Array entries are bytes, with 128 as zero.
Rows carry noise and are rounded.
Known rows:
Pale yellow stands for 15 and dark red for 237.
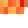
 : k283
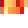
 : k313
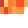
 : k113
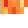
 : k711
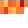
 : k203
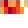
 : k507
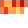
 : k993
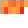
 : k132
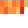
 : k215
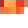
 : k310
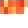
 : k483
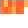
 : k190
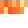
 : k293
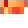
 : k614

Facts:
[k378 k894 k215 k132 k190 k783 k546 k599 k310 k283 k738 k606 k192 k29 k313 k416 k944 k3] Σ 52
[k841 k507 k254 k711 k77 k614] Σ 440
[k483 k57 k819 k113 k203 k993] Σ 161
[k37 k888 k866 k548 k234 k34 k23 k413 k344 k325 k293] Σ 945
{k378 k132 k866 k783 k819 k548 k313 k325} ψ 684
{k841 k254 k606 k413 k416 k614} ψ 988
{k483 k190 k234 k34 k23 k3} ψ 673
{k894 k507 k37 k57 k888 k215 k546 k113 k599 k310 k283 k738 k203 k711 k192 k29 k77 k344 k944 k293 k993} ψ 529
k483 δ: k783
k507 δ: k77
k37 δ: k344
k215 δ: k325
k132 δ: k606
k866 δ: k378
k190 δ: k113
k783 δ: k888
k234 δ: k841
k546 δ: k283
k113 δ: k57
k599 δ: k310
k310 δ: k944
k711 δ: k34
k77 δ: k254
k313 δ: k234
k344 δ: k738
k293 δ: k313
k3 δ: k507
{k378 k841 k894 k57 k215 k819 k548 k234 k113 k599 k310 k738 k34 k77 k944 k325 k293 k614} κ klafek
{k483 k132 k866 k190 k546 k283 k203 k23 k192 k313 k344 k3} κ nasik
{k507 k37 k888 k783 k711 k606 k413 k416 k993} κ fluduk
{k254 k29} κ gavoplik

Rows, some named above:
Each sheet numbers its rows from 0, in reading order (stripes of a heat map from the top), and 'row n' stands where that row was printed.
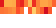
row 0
k310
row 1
k23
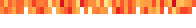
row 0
k190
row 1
k37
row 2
k254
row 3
k234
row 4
k3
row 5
k378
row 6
k614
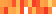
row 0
k378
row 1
k866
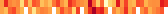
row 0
k711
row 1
k841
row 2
k783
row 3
k77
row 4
k888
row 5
k894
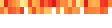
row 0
k344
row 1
k29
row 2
k234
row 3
k310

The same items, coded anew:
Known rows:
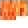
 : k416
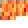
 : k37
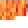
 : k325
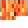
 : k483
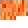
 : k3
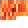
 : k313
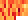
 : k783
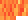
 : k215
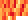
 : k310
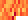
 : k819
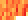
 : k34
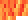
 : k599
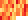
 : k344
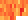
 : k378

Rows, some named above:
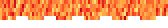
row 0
k310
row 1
k190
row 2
k37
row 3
k841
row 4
k57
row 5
k866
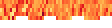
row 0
k113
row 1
k993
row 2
k23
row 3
k29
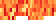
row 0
k113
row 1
k293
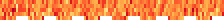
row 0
k313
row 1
k254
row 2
k614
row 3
k711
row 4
k203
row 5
k599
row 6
k866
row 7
k254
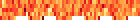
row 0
k234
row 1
k507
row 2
k413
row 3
k77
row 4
k711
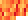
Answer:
k888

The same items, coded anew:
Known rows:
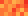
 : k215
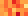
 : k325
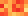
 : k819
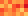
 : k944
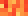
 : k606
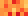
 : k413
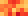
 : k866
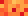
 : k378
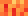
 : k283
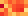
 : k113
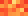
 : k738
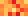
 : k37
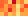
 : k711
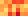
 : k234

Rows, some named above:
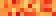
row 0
k413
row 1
k993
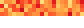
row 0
k483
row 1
k3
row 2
k313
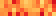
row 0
k413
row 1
k313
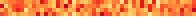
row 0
k113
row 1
k413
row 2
k507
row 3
k866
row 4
k841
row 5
k77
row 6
k190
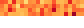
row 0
k614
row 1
k190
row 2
k293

